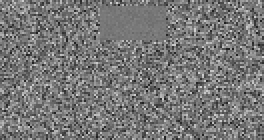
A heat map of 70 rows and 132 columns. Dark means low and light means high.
The histogram is bell-shaped. No row or column stands out. The top middle is the calmest part. An odd patch, calmer than its surroundings, sits in the top middle. There is no overall slope.
